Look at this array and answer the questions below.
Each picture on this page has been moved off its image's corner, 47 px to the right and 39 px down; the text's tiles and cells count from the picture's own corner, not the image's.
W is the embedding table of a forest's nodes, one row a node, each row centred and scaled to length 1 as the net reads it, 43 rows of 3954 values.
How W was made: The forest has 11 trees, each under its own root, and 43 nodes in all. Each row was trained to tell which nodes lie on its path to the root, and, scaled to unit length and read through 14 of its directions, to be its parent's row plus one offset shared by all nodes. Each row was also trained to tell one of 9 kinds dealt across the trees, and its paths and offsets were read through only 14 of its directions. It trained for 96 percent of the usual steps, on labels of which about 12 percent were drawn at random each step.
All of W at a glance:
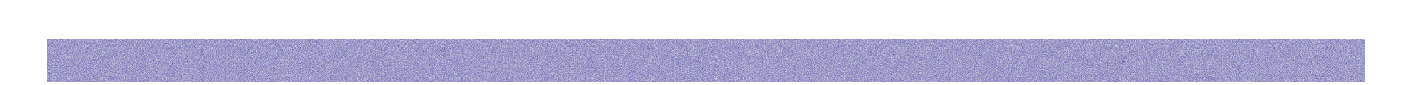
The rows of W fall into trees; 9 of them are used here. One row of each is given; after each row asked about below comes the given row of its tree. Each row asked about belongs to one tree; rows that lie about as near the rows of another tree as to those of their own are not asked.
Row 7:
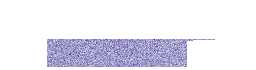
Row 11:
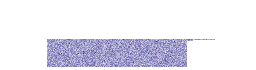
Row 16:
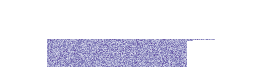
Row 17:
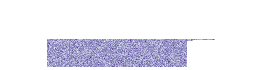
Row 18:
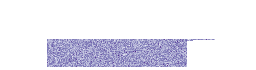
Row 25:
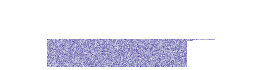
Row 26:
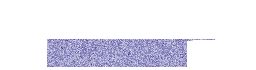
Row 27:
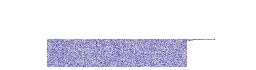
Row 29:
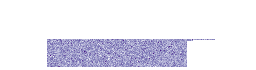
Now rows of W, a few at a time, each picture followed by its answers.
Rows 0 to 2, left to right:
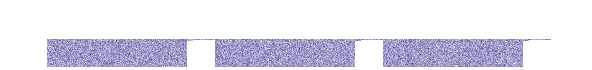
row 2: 25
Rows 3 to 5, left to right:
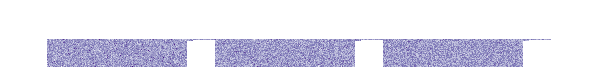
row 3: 7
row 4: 29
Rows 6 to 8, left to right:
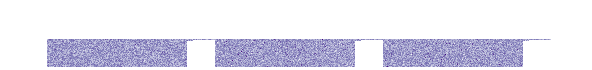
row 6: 17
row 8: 18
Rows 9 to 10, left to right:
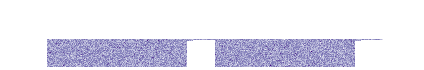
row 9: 29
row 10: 18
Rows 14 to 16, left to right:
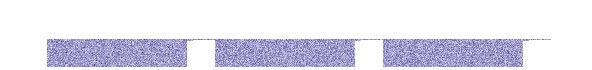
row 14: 27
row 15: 11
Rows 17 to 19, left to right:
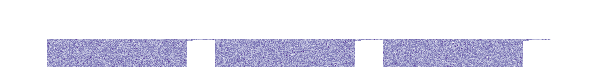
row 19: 25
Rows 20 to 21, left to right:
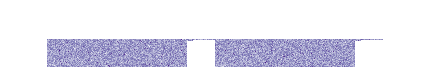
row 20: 26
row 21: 27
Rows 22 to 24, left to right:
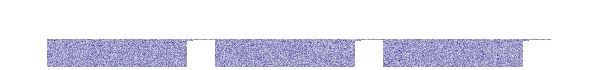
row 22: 17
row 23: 7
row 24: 29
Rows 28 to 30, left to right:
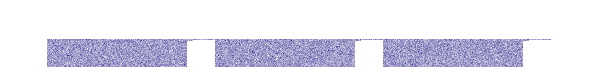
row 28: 25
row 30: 26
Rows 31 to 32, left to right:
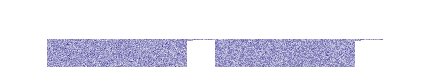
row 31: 18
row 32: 7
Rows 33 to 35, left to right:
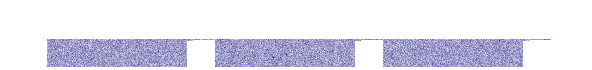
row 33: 11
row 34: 29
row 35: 26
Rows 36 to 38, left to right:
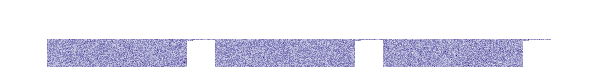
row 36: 18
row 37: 27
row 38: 11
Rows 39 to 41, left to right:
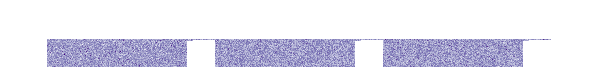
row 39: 11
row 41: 26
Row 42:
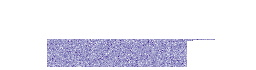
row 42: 29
